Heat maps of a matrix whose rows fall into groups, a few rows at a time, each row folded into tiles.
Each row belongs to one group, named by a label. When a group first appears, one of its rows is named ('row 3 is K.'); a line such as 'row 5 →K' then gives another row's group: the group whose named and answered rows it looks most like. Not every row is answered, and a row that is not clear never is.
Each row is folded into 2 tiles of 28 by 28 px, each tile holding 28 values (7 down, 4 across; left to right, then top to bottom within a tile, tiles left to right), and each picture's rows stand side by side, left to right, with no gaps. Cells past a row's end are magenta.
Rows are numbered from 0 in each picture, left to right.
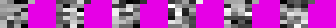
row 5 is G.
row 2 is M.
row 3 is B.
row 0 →M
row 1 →G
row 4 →M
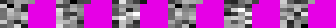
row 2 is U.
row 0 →G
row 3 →G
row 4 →G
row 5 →M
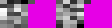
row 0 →M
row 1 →U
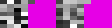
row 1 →B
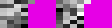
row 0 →M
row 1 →B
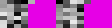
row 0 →M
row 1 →G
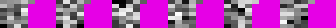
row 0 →B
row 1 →U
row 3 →U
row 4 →B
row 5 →M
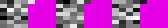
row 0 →B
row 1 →G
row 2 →M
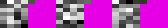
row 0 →U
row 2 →M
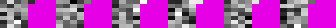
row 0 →U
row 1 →M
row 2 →B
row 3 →B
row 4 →B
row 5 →B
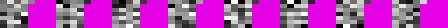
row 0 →U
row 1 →G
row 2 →G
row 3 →M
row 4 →U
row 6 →U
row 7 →M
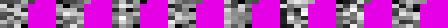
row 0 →G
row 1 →G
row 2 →U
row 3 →M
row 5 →B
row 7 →G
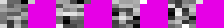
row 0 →M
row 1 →M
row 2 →B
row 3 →B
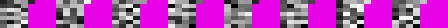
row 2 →B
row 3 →M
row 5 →U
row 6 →B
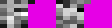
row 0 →U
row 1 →G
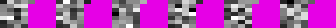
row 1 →U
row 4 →B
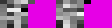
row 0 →G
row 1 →U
